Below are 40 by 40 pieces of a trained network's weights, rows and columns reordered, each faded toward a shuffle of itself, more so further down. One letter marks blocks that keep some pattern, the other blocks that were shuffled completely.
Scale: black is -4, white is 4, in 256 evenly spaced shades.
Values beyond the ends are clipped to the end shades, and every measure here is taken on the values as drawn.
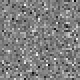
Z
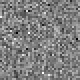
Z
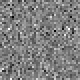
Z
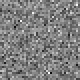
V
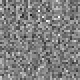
Z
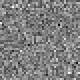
Z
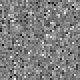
V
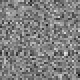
Z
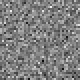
Z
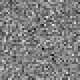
Z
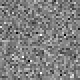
V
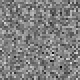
Z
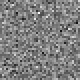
V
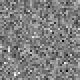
Z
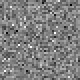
Z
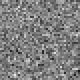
V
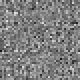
Z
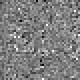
Z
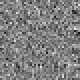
Z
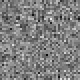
Z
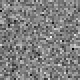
V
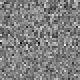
Z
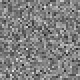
V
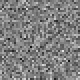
Z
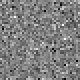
Z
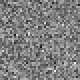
V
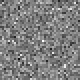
V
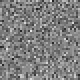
Z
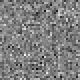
Z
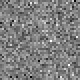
Z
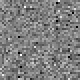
Z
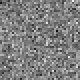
V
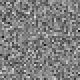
V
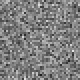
V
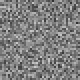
Z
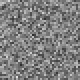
V
